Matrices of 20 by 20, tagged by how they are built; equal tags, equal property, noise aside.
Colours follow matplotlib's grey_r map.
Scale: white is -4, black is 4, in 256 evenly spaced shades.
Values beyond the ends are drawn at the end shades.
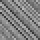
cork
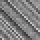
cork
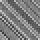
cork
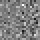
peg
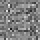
peg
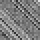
cork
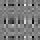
peg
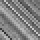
cork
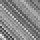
cork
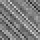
cork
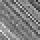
cork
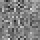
peg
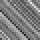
cork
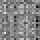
peg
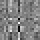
peg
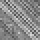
cork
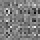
peg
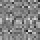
peg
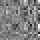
peg
